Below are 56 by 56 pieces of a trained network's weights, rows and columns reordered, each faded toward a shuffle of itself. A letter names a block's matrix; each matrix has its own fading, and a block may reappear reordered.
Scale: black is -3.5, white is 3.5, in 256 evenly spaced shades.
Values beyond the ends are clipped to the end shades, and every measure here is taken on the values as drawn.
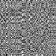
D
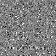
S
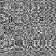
D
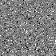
S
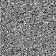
S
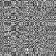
D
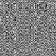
D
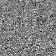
S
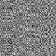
D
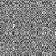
D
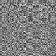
D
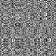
D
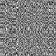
D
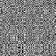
D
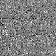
S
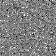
S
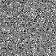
S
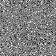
S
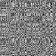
D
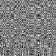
D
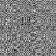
D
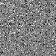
S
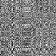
D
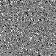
S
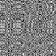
D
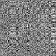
D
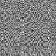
D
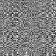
D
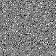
S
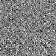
S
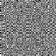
D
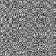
D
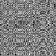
D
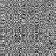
D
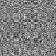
D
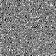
S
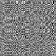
D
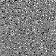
S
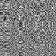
D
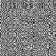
D
